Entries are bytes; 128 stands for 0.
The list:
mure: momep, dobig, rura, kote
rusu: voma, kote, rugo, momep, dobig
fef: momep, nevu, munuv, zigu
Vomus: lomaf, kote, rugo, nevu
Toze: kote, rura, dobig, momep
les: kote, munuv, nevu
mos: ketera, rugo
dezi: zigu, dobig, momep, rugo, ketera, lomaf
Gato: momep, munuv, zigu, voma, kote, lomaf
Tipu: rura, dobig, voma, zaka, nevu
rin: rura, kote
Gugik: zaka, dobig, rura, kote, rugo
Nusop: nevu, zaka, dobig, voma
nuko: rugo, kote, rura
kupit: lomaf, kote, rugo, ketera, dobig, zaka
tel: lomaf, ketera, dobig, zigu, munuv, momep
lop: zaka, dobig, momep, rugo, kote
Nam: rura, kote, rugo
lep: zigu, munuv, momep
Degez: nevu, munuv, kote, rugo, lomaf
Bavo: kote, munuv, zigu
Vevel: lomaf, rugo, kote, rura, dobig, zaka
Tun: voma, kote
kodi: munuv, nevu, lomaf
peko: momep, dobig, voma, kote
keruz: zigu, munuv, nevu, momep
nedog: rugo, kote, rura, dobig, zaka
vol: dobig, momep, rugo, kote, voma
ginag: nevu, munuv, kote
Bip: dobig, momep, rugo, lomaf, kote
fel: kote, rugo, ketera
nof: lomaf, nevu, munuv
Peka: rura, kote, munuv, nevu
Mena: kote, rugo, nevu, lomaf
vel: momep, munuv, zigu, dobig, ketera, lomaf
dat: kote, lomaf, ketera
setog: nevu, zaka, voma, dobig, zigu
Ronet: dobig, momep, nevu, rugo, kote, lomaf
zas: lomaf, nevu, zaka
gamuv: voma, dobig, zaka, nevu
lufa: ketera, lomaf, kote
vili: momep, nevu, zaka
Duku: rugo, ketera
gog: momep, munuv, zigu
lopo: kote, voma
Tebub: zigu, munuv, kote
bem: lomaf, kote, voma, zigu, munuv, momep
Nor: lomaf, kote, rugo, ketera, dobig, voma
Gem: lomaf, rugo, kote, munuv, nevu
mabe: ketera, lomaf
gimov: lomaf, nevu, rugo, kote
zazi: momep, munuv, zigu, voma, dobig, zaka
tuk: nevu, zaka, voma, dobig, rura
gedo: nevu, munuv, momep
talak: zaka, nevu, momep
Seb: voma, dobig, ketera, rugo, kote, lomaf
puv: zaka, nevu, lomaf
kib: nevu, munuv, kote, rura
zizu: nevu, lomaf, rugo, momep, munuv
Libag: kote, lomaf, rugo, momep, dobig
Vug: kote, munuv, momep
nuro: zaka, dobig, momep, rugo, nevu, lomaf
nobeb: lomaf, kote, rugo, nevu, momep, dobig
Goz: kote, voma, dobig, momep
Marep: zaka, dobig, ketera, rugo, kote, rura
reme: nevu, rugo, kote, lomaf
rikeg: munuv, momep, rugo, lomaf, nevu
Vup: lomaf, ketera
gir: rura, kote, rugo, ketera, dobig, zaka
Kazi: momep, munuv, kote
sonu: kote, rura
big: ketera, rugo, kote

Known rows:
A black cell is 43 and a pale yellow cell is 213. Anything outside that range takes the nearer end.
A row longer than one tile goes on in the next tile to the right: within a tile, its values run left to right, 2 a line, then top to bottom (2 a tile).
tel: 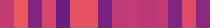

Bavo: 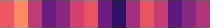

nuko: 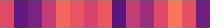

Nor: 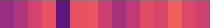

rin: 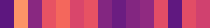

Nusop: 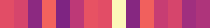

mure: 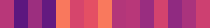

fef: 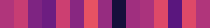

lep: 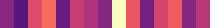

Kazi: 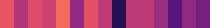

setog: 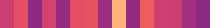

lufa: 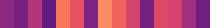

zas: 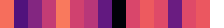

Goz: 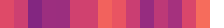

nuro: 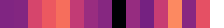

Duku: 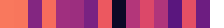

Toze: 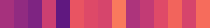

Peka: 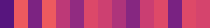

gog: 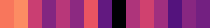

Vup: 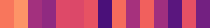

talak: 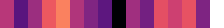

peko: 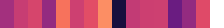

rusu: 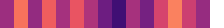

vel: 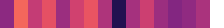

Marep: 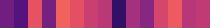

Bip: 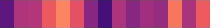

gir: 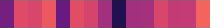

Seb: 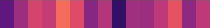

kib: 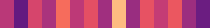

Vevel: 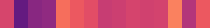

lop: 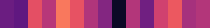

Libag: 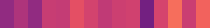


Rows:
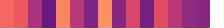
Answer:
mabe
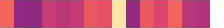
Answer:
tuk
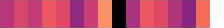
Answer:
Tipu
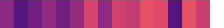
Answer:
nof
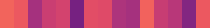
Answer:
les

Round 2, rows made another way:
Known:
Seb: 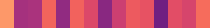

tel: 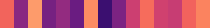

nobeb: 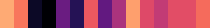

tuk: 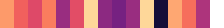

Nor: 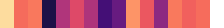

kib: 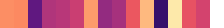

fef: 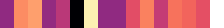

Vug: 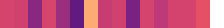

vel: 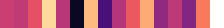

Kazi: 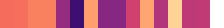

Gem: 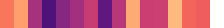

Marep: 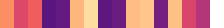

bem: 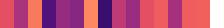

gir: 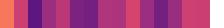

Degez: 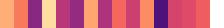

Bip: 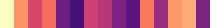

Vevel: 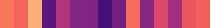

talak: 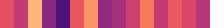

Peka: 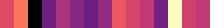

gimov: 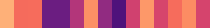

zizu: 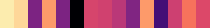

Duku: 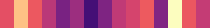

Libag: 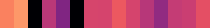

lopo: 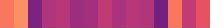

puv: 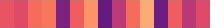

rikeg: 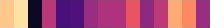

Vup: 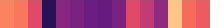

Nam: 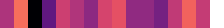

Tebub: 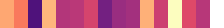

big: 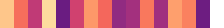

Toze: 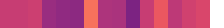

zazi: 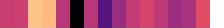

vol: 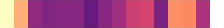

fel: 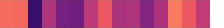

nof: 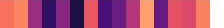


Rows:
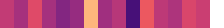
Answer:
Goz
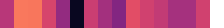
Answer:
vili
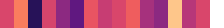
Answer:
les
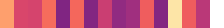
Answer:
Tun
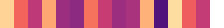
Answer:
ginag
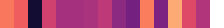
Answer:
rin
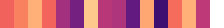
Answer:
setog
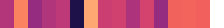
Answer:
Bavo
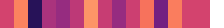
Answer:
sonu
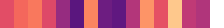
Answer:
mure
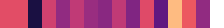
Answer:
Tipu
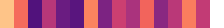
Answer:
Ronet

